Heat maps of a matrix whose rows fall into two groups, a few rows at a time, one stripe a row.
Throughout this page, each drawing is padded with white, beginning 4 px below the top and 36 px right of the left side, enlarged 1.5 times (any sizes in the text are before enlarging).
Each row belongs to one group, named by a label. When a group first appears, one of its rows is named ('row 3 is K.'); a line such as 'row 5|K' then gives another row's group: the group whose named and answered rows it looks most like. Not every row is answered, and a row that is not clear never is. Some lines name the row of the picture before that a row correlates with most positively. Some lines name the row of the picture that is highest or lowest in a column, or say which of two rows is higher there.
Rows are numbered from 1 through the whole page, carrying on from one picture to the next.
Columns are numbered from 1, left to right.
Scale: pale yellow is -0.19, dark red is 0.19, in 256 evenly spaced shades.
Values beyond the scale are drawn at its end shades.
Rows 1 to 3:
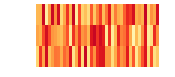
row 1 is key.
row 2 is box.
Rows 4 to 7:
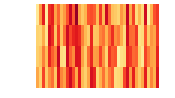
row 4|key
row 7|key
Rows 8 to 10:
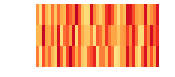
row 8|key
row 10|key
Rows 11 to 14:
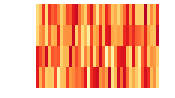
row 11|key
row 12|key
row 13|box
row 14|box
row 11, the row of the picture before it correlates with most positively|8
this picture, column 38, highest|14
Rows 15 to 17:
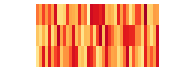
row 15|box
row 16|key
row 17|key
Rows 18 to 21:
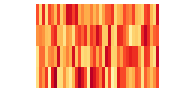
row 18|key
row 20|key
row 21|box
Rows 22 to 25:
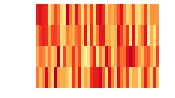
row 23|box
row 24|key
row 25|box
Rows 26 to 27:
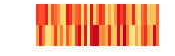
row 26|box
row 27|box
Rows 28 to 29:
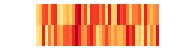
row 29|key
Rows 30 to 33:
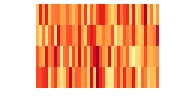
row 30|box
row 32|box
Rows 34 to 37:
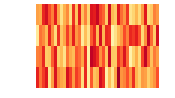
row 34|box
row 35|key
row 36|box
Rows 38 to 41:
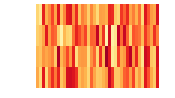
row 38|key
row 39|box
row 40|key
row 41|key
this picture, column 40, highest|39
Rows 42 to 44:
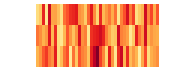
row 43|box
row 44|box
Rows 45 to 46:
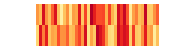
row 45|box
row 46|box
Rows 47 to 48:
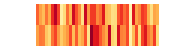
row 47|box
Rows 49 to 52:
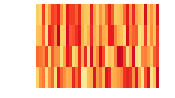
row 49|key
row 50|key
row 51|box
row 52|key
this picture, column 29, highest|51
